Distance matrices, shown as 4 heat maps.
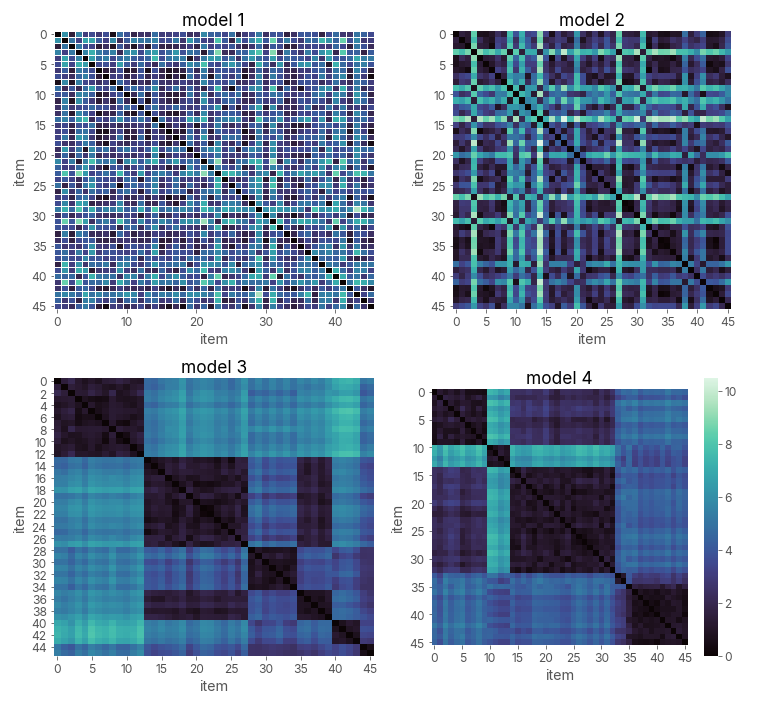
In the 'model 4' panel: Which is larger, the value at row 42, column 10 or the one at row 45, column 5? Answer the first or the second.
the second
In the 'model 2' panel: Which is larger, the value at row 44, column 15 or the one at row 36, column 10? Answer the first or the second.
the second
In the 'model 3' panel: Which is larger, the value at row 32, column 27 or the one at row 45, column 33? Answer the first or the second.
the first
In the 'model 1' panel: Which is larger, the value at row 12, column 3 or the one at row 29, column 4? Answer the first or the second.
the second
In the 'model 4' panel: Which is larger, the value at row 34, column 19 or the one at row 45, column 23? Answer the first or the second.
the first
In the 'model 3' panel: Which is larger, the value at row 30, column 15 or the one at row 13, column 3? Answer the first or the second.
the second
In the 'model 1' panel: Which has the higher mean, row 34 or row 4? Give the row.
4
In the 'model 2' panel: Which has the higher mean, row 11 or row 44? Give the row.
11
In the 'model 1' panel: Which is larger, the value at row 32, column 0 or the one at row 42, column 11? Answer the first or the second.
the first
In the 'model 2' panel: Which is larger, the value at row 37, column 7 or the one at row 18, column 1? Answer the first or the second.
the second
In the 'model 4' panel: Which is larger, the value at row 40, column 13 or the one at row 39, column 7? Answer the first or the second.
the second
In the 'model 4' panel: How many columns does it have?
46
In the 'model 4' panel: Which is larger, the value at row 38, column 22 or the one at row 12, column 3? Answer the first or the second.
the second
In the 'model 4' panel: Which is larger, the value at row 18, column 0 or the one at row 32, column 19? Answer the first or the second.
the first
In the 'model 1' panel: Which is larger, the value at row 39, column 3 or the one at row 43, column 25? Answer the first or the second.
the first
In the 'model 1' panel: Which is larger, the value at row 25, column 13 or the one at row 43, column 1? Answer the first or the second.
the second
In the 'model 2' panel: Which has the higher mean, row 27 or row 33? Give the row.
27
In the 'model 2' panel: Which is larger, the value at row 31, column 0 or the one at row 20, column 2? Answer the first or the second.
the first
